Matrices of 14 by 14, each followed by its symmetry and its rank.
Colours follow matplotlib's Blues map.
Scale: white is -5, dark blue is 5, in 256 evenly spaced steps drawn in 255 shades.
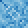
symmetric, full rank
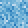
neither, full rank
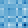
symmetric, rank one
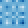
symmetric, rank one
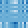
neither, rank one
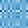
neither, rank one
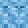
neither, rank two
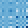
symmetric, rank one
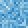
symmetric, full rank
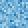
neither, full rank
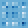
symmetric, rank one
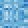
neither, rank two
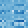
neither, rank two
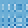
neither, rank one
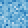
neither, full rank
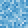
symmetric, full rank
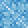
symmetric, full rank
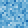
neither, full rank
